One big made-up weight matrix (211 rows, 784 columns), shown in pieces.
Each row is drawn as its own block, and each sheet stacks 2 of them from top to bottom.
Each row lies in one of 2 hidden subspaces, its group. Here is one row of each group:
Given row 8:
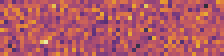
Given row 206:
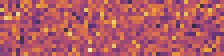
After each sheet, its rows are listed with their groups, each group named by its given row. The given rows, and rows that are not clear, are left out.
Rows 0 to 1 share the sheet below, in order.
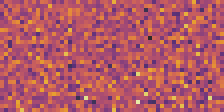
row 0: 8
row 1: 8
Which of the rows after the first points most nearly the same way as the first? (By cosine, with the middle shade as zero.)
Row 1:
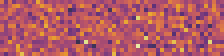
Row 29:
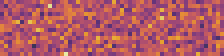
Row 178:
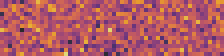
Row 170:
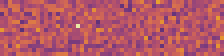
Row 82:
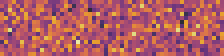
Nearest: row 178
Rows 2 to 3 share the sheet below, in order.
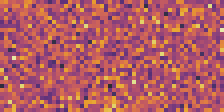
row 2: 206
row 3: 8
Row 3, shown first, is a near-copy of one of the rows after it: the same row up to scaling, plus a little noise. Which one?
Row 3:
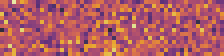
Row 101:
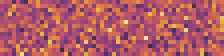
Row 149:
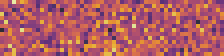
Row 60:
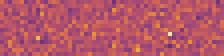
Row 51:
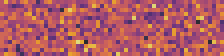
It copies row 149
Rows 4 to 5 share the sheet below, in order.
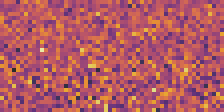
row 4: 206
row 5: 206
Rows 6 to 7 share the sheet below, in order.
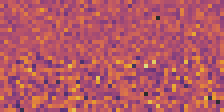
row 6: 206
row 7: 8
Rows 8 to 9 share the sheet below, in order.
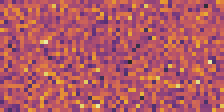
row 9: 206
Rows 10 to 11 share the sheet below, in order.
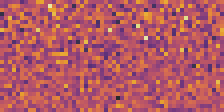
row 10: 8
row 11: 206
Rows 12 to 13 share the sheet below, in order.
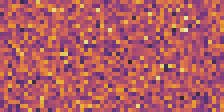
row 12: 8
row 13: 206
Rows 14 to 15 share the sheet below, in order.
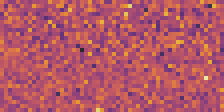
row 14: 206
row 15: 206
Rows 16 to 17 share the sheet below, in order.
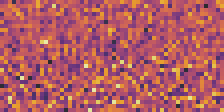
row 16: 8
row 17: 8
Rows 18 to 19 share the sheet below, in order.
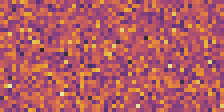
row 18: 8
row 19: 206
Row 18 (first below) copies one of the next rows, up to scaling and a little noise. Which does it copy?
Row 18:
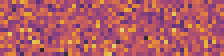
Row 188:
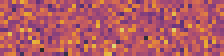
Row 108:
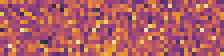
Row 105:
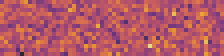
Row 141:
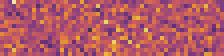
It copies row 188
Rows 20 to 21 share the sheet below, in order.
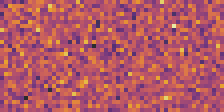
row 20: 8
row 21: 206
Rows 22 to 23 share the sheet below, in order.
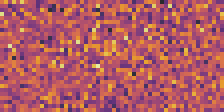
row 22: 8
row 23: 8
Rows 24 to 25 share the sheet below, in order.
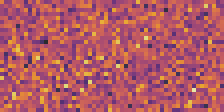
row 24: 8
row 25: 206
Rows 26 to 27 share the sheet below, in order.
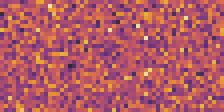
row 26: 8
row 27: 8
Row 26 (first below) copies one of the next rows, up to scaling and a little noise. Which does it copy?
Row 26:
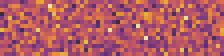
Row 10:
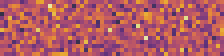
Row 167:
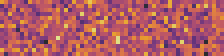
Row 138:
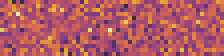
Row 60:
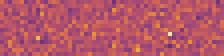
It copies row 10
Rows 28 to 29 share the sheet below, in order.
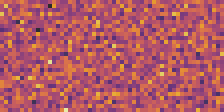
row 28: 8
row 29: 8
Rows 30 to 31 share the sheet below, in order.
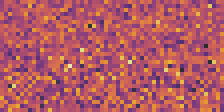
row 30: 206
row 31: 206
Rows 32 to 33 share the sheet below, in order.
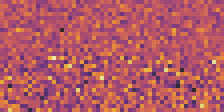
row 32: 8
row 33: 206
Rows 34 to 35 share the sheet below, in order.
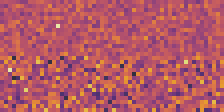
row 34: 8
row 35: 8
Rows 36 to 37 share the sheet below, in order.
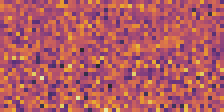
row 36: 206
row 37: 8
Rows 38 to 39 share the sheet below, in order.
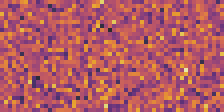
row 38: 8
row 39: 206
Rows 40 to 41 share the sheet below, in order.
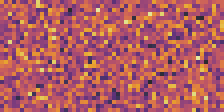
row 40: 8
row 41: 8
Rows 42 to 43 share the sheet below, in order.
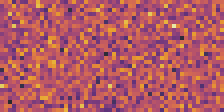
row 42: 8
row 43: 8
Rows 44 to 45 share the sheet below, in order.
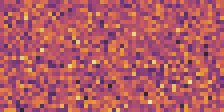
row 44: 206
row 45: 8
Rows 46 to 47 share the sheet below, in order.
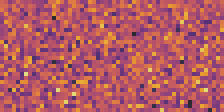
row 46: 206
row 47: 206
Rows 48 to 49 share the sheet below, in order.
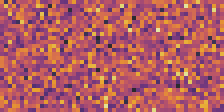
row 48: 8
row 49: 206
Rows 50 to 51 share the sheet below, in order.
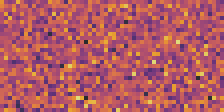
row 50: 206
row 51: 8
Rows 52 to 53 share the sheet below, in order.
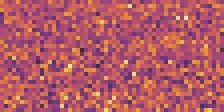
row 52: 206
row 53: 8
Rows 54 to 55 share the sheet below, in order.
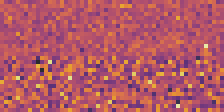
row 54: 206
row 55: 8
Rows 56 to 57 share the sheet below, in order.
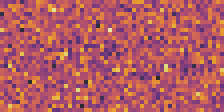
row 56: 8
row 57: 206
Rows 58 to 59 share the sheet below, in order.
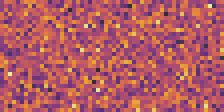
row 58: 206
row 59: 206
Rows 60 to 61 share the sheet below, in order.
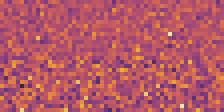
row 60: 8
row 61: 8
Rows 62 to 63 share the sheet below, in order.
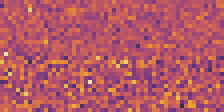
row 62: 8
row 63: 206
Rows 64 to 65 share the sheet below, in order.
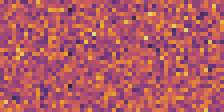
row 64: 8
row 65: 206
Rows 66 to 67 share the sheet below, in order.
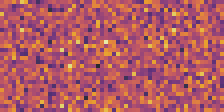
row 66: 8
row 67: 8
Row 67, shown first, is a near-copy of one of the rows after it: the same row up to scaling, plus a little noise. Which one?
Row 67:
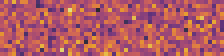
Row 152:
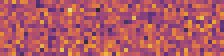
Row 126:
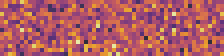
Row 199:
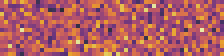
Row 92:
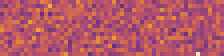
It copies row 152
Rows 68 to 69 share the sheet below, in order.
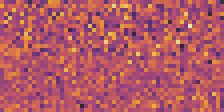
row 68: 206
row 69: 206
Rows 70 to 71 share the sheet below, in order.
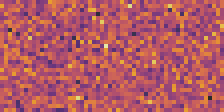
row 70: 206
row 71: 8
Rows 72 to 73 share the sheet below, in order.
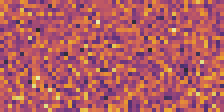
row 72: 8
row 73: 206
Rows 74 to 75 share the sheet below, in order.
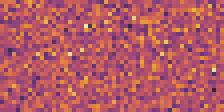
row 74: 206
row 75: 206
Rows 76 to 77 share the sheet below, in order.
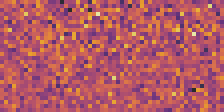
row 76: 206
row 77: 206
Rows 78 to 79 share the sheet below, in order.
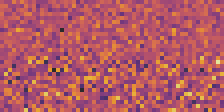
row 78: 8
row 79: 206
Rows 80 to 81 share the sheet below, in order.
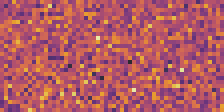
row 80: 8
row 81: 206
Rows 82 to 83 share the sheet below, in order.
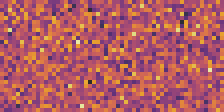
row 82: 206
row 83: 206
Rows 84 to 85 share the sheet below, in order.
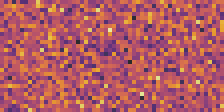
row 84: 8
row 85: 206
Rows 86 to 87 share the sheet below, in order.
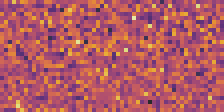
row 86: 8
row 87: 8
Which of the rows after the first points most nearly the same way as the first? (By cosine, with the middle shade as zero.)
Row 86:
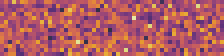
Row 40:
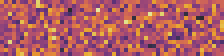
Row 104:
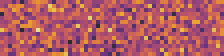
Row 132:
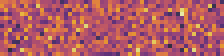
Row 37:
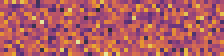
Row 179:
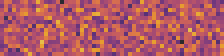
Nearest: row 37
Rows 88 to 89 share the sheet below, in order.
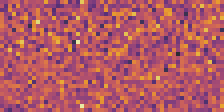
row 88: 206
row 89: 206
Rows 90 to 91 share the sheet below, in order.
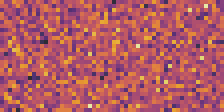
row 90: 8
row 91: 206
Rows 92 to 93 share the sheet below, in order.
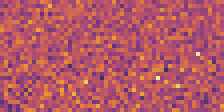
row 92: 8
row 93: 206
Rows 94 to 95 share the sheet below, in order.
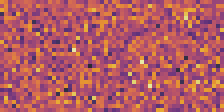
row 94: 206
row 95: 206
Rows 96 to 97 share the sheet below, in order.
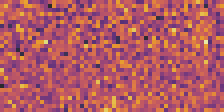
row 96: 8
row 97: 8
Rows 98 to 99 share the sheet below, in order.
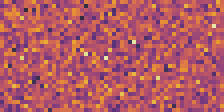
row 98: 8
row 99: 206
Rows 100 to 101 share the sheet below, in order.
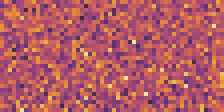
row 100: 8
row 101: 8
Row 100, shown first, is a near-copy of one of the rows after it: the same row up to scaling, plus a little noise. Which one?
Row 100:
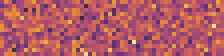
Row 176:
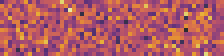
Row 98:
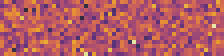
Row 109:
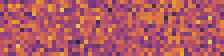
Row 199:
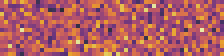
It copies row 98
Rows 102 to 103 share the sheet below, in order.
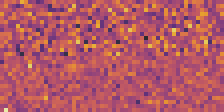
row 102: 8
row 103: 8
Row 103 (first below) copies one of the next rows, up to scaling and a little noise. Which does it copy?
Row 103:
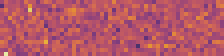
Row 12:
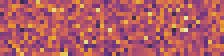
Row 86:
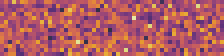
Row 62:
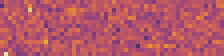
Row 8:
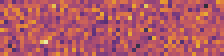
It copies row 62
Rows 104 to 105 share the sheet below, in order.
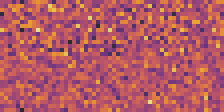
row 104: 8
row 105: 8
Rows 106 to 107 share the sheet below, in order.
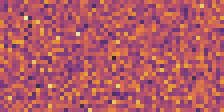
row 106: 206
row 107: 8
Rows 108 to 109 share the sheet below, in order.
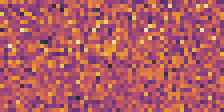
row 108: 8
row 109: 8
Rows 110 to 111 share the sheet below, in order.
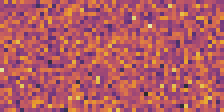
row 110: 8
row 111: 8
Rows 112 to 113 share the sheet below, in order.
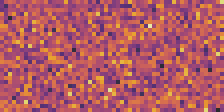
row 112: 206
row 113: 206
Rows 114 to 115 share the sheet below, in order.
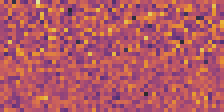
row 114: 8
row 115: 8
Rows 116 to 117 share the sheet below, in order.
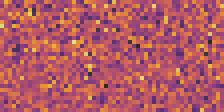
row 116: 8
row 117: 206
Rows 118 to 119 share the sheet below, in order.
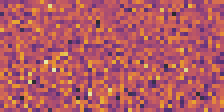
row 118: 8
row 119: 206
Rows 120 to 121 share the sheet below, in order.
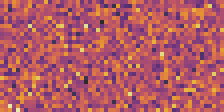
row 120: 206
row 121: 206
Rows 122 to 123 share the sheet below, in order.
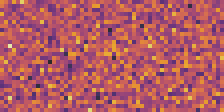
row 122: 8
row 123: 8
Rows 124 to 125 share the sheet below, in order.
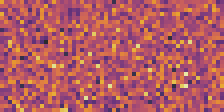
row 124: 8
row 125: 8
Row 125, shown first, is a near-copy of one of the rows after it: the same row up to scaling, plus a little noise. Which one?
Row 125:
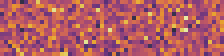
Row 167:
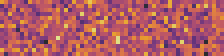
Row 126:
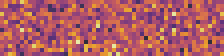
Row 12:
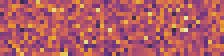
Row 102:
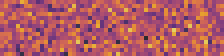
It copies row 12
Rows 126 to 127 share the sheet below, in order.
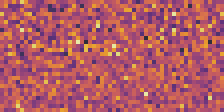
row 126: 8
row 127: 8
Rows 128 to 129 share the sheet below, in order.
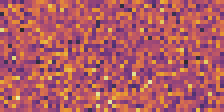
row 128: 8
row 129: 8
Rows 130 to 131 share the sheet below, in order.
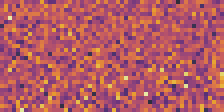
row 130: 206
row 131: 8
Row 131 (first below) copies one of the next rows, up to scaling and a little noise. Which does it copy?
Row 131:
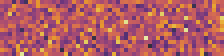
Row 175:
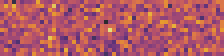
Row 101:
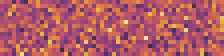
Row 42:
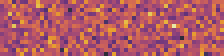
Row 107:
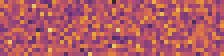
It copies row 101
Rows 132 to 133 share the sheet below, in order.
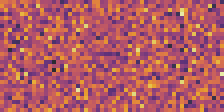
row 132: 206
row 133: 206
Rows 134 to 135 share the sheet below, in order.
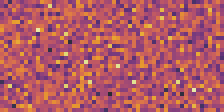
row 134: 8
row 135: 206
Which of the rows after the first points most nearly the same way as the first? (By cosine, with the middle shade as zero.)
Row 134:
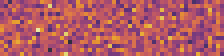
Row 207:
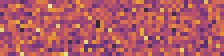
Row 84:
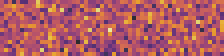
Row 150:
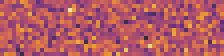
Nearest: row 207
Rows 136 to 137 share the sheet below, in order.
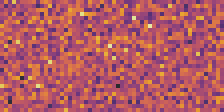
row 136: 8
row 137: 8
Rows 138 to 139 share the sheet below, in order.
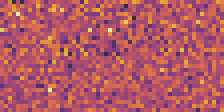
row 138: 8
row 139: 8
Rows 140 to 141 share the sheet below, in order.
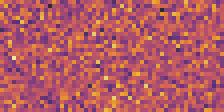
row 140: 8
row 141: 8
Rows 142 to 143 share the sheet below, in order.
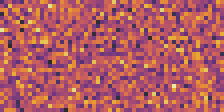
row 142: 8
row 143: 8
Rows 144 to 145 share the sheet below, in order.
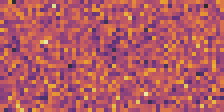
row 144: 8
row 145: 8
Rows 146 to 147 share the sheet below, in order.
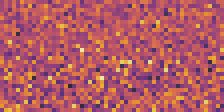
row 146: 206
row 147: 206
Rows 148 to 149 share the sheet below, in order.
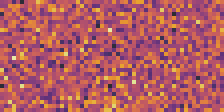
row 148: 8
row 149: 8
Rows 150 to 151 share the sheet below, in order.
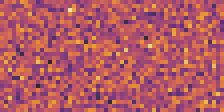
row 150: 8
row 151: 8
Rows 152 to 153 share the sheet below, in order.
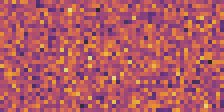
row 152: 8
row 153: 206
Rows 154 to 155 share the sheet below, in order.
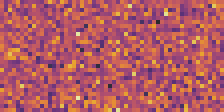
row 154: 206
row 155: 8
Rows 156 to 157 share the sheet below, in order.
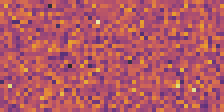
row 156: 8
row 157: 206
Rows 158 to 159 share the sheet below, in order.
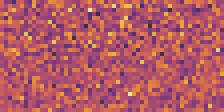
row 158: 206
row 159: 206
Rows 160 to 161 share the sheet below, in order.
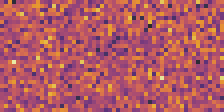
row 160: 8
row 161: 8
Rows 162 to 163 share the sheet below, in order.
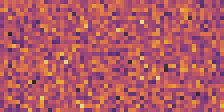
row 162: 206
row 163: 206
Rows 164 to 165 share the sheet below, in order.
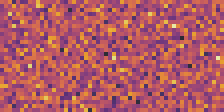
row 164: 8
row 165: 8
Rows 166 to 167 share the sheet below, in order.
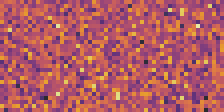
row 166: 206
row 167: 8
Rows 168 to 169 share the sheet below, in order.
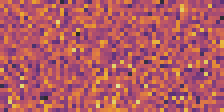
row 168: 206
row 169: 8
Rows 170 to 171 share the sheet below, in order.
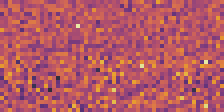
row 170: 8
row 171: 206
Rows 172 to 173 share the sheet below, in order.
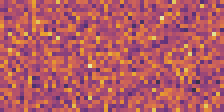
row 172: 206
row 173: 206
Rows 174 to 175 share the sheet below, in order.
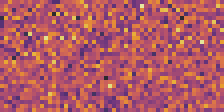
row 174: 206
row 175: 8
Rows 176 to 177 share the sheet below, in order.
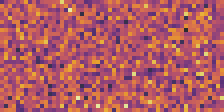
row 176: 8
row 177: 8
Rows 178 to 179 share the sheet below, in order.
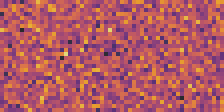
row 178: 8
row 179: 206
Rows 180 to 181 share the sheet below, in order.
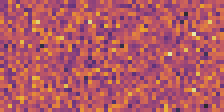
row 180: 206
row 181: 206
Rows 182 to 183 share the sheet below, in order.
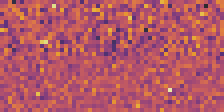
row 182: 8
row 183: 8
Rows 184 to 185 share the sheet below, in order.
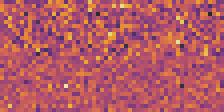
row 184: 206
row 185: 206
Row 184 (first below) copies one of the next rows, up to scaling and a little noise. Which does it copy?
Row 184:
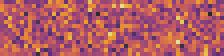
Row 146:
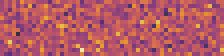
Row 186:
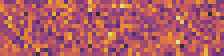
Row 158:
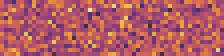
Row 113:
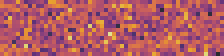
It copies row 186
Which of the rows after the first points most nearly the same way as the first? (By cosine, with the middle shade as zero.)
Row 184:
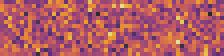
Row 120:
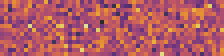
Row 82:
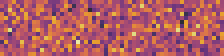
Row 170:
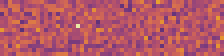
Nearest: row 170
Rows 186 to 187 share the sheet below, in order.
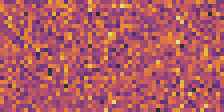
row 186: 206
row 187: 206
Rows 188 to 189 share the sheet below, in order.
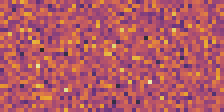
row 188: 8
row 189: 8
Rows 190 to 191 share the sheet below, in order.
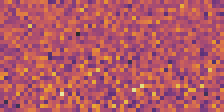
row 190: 206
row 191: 206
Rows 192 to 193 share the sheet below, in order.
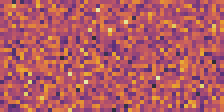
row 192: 8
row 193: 206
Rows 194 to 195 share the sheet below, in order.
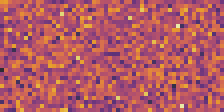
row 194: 206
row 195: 8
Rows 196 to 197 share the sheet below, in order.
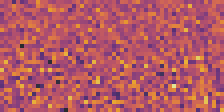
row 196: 8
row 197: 8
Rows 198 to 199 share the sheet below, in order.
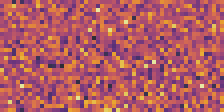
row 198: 8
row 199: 8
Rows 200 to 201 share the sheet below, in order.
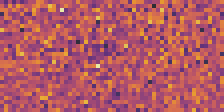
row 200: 8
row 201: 8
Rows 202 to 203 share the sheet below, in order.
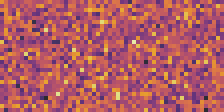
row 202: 206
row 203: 8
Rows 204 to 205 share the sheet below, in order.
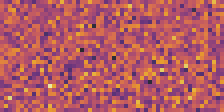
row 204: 206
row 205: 8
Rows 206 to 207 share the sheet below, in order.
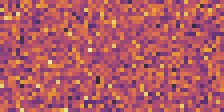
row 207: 8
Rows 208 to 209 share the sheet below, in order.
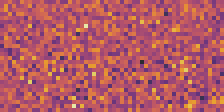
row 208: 206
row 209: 206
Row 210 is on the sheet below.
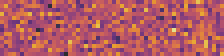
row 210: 8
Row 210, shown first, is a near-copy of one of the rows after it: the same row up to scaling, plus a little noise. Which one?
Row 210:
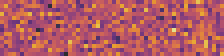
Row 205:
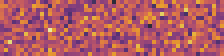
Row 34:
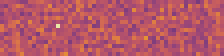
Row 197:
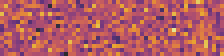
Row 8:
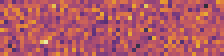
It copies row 197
